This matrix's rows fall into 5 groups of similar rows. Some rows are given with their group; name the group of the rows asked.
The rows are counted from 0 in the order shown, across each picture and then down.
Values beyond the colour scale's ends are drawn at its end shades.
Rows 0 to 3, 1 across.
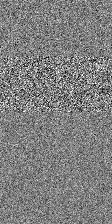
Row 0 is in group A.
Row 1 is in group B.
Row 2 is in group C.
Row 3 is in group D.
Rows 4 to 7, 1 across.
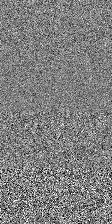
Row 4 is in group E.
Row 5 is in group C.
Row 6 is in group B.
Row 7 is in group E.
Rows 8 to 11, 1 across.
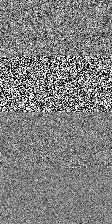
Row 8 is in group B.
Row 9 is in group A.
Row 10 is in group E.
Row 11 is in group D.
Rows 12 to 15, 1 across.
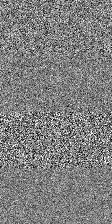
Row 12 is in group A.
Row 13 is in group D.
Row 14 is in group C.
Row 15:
C
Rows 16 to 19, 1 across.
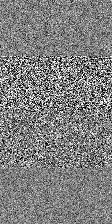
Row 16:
A
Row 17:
A
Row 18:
D
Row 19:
A
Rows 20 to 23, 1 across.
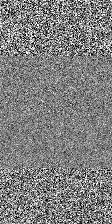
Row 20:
A
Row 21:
D
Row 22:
B
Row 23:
D
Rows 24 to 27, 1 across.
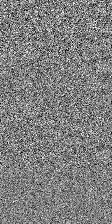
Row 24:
B
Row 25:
B
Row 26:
E
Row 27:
C
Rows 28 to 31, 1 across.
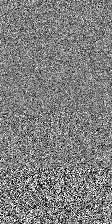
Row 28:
E
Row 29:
C
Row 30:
A
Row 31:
B
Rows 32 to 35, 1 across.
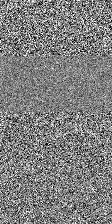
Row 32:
E
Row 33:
D
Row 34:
D
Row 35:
E
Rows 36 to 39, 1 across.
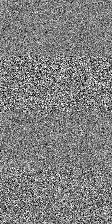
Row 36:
D
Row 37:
C
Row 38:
D
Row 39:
E
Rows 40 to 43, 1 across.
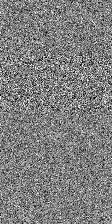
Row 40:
D
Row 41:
E
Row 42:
D
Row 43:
A
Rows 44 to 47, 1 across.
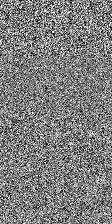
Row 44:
C
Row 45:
D
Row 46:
D
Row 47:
B
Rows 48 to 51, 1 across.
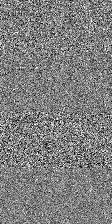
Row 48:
C
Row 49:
C
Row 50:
D
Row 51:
C
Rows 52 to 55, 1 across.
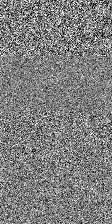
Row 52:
B
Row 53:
D
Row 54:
C
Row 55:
D
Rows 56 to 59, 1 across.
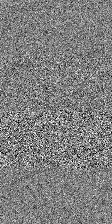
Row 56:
D
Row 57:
D
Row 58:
E
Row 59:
B
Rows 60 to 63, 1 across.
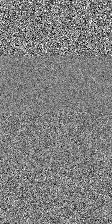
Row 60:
C
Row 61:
D
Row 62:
A
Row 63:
E
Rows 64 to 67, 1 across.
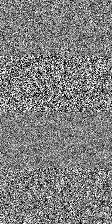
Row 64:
C
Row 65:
B
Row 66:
E
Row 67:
B
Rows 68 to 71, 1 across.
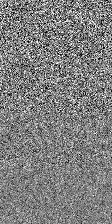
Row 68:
D
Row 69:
D
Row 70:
B
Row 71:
B
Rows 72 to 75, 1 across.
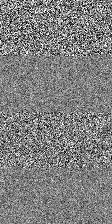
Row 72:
E
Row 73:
A
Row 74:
B
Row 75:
D
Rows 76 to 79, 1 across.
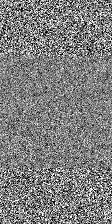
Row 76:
D
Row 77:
B
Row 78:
A
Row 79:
C
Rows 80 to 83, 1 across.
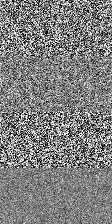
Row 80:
A
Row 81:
A
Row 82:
A
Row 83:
B
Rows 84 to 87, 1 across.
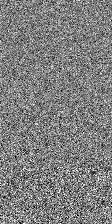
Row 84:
E
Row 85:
A
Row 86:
A
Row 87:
B
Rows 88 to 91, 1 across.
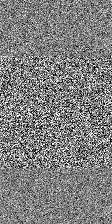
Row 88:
A
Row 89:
D
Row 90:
C
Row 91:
A
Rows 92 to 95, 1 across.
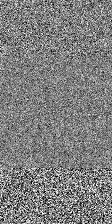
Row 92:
E
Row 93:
D
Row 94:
B
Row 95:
D
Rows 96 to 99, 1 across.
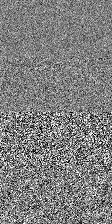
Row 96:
E
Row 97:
D
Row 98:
C
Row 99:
B
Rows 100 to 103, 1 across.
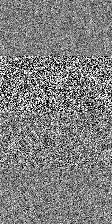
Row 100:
C
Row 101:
D
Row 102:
A
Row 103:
A
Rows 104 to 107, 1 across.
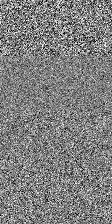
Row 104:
E
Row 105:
D
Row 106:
B
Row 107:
A
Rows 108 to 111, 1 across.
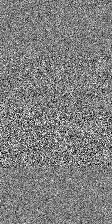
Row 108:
B
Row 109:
B
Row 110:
E
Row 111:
D
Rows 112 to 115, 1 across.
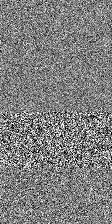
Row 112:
E
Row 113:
D
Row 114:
B
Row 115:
C
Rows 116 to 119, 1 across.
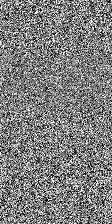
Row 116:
C
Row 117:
D
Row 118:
E
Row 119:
D
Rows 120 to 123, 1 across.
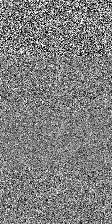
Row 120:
D
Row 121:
E
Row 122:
C
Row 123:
D
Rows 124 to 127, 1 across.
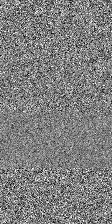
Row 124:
C
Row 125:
B
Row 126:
B
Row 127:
E
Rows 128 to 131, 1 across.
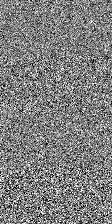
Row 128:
C
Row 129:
B
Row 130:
D
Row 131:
D
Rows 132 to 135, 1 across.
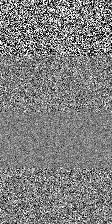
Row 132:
E
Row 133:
C
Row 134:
A
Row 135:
E
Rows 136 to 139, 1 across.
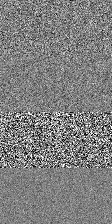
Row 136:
C
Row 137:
B
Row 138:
C
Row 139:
C
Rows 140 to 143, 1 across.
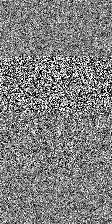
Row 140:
A
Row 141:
C
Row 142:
B
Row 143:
E
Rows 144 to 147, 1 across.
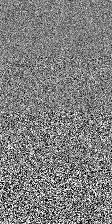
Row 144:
C
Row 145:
D
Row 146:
A
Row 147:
D
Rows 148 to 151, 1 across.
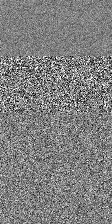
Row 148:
E
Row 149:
C
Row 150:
A
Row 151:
C
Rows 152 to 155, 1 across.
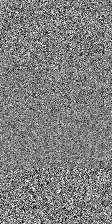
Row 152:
D
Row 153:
C
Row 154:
A
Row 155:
B
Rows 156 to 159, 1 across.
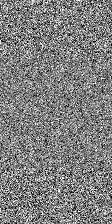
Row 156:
E
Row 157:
B
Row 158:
A
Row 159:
E
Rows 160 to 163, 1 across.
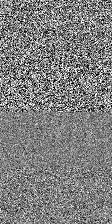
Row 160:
D
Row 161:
A
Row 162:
C
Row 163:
E
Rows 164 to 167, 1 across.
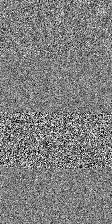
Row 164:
B
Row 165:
A
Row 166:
D
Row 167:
C
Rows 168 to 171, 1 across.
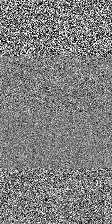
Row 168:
E
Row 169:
D
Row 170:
C
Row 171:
D
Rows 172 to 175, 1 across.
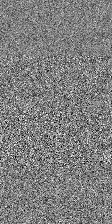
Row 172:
B
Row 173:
B
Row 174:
A
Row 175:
D
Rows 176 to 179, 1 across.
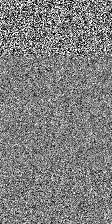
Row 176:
C
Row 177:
B
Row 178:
C
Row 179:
C
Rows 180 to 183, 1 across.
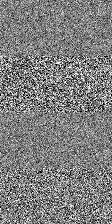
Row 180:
B
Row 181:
D
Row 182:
E
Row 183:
E
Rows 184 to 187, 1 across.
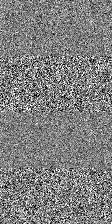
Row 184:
C
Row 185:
B
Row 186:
C
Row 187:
C
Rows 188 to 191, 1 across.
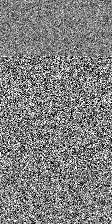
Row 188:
B
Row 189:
A
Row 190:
E
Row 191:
A
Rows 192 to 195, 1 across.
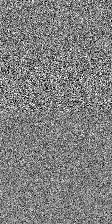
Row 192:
E
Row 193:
A
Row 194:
D
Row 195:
A
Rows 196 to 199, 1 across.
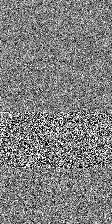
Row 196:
E
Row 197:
E
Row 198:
D
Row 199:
C
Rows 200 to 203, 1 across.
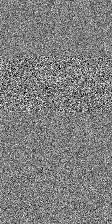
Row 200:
C
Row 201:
D
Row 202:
C
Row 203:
E
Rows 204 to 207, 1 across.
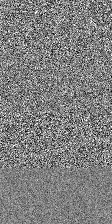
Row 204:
C
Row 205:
E
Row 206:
C
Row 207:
A
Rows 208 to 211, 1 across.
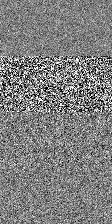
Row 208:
E
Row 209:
D
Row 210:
B
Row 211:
A
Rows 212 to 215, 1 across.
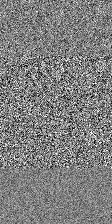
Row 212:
B
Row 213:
B
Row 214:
C
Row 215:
A
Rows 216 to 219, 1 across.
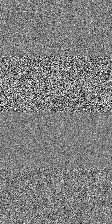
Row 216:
C
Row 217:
A
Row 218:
B
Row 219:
B
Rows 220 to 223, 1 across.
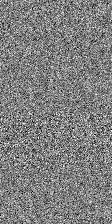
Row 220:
B
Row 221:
A
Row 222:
C
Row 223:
A
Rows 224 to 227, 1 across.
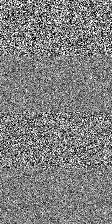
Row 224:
C
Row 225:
C
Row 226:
E
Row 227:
E
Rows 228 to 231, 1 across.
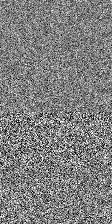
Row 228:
A
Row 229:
A
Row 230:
E
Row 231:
A
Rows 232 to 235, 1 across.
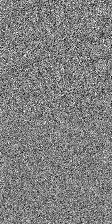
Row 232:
B
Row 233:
B
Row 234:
E
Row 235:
D
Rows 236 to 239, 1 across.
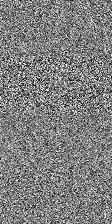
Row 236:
C
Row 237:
E
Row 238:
A
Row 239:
C
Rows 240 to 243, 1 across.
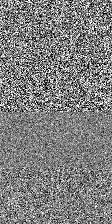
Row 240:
C
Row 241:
A
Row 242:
D
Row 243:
A
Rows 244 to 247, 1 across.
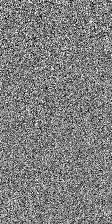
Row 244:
C
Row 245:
D
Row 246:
C
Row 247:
A
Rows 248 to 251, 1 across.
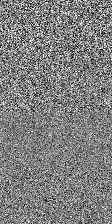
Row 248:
A
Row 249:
A
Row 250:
C
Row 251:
D
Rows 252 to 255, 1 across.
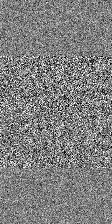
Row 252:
D
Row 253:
B
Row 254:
B
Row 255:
C
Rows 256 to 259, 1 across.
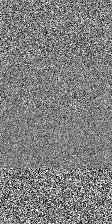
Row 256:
D
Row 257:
E
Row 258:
E
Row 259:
D
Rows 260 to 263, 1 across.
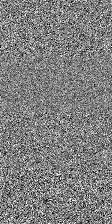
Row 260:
A
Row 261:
E
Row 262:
E
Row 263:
D
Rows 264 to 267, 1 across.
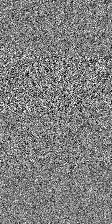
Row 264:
B
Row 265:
B
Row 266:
A
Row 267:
C
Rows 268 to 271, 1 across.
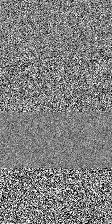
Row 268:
A
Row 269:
B
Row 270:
B
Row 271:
D
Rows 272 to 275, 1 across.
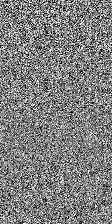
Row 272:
A
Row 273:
A
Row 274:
C
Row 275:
B
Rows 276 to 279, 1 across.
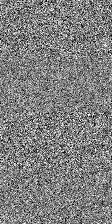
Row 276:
E
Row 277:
A
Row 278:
B
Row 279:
B
